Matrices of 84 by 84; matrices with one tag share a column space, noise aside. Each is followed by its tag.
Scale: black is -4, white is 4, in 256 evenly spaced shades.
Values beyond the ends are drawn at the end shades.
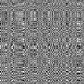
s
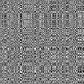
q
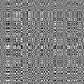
s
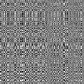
s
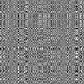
q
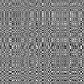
s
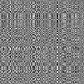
q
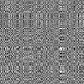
q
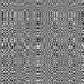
s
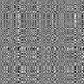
q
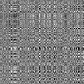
q
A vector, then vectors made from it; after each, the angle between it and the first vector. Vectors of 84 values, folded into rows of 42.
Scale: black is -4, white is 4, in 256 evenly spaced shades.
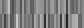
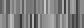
partly opposed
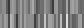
nearly opposite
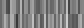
nearly opposite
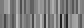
nearly parallel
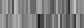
orthogonal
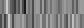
partly aligned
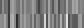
nearly opposite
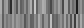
orthogonal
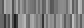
orthogonal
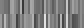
nearly opposite
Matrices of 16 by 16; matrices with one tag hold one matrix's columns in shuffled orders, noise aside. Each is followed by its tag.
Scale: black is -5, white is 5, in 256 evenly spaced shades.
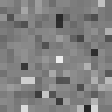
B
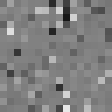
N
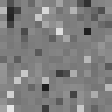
N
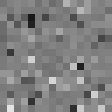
B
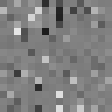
N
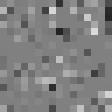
N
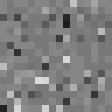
B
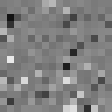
B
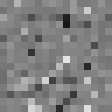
B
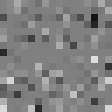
B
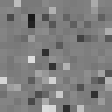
B
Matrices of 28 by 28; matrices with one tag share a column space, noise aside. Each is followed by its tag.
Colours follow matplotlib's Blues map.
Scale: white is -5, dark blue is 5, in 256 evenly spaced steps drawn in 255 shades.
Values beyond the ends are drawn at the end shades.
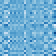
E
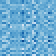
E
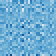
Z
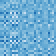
E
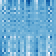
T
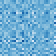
E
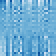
T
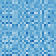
E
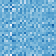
Z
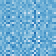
E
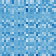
Z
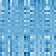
T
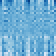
T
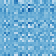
Z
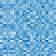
E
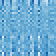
T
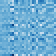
Z
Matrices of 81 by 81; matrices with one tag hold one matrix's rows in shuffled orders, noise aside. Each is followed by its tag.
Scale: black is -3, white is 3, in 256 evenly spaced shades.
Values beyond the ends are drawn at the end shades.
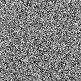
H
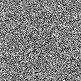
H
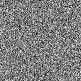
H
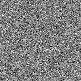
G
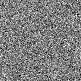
H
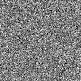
G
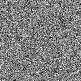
G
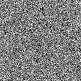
H
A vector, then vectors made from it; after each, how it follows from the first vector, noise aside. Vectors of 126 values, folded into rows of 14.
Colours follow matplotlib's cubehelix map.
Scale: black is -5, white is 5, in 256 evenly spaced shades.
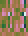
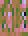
sign-scrambled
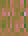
shrunk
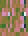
copied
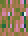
copied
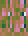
copied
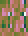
copied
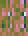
copied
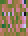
sign-scrambled
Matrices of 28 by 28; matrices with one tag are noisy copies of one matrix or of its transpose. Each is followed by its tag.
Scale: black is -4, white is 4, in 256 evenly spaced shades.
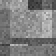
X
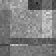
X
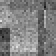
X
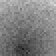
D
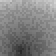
D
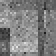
X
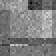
X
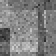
X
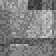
X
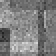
X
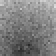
D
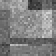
X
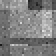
X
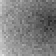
D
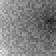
D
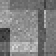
X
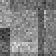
X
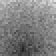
D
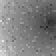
D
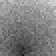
D
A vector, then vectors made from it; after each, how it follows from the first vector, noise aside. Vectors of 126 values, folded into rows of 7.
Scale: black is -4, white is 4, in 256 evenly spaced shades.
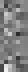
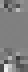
partly zeroed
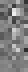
wrapped around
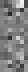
reversed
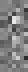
wrapped around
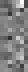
reversed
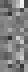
reversed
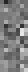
wrapped around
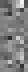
reversed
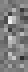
wrapped around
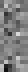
negated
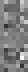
wrapped around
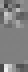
partly zeroed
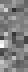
wrapped around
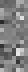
wrapped around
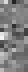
wrapped around
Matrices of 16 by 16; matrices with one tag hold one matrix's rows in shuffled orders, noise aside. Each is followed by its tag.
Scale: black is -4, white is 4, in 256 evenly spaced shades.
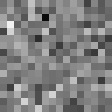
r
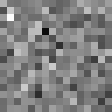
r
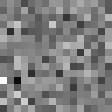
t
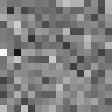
t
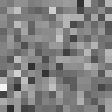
t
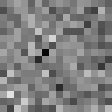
r
